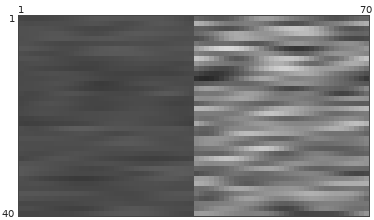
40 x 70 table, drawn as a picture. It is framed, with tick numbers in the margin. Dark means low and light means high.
The table splits into one row of 2 panels. Panel 1,1: low, streaked across, faint in contrast. Panel 1,2: middling, streaked across, strong in contrast.
